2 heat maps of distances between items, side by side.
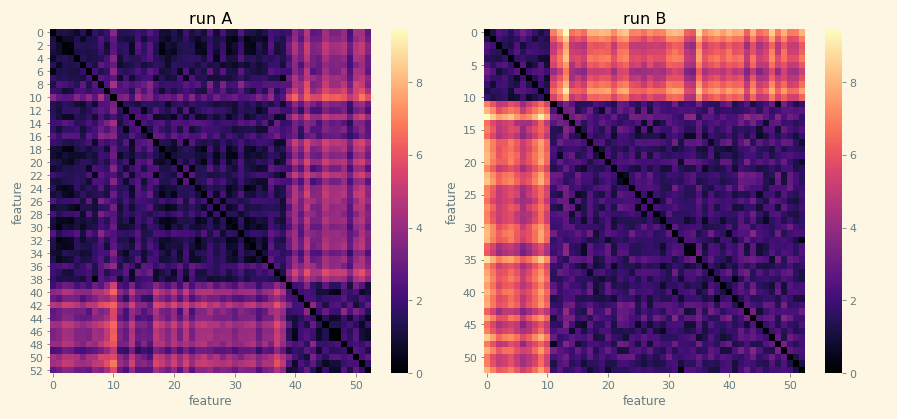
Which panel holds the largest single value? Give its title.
run B
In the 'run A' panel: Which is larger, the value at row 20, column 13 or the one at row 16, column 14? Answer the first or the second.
the second
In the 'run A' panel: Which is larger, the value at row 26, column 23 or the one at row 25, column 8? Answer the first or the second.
the first
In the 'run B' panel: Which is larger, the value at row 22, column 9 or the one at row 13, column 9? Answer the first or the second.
the second
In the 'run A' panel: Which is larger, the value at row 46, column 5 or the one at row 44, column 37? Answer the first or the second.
the second
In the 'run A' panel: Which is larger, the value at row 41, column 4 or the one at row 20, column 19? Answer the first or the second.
the first
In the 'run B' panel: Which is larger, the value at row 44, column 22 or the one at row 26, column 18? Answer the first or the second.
the first
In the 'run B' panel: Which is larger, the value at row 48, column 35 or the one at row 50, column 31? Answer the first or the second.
the first
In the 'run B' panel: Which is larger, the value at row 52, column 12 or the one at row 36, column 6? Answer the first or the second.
the second
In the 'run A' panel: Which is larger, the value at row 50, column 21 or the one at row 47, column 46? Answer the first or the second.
the first
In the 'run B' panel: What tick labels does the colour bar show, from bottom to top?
0, 2, 4, 6, 8
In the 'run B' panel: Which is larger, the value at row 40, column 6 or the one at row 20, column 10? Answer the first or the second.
the second
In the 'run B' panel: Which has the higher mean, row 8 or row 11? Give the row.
8
